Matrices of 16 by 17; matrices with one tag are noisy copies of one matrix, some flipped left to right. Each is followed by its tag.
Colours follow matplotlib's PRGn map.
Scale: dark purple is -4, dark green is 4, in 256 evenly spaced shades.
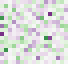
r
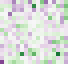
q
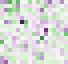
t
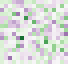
r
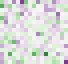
q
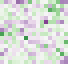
t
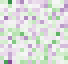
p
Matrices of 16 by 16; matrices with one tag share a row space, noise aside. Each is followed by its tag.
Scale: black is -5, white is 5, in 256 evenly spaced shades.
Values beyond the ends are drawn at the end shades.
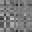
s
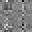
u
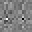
u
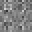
u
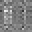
u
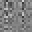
u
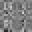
u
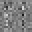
u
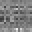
s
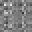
u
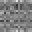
s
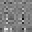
u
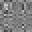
u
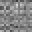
s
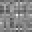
s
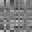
s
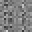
u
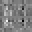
u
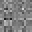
u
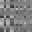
s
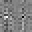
u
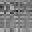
s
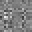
u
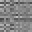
s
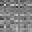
s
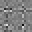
u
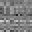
s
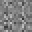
u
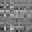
s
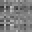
s
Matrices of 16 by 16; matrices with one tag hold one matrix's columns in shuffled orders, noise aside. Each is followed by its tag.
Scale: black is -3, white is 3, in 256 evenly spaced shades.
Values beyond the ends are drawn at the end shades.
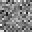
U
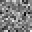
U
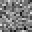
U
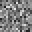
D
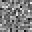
D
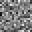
U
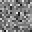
U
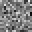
U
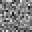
U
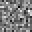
D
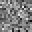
D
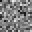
U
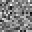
U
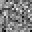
D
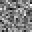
D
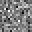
D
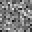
D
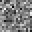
D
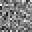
U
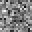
D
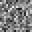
D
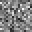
D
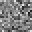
U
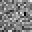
U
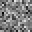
U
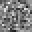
D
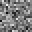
U
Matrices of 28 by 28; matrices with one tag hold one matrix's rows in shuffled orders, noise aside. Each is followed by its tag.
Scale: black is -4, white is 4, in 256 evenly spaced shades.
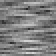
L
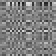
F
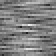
L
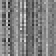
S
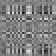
F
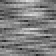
L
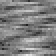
L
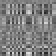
F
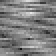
L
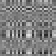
F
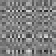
F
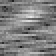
L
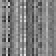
S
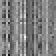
S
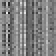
S
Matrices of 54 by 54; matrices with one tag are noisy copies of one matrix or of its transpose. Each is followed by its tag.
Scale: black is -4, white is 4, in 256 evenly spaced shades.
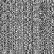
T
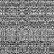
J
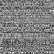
T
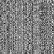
T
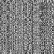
T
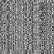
T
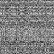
J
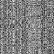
J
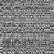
T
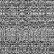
J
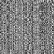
T
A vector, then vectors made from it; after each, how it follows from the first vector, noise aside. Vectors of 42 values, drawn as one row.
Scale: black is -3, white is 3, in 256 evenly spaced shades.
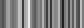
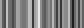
wrapped around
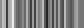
wrapped around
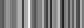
copied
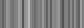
shrunk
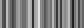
wrapped around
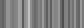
shrunk
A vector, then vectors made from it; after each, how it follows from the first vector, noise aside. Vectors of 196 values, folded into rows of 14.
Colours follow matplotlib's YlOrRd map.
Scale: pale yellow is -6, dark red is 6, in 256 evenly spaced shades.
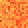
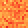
wrapped around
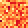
scaled up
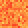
reversed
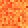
reversed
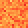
wrapped around
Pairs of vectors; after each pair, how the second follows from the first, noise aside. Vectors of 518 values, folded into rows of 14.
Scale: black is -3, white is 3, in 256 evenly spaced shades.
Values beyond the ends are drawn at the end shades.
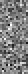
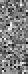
copied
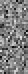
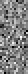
copied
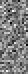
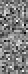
shuffled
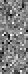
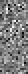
shuffled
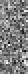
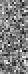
copied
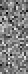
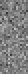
shrunk
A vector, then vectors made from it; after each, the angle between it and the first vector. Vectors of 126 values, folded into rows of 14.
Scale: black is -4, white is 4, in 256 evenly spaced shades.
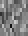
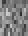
partly opposed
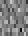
orthogonal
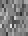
partly opposed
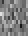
partly opposed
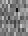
orthogonal
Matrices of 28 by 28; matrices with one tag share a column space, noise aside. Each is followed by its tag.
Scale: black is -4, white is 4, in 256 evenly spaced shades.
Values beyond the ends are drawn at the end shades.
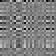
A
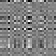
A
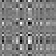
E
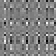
E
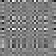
A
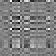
A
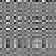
A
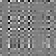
A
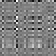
A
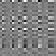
A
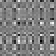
E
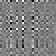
A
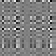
A
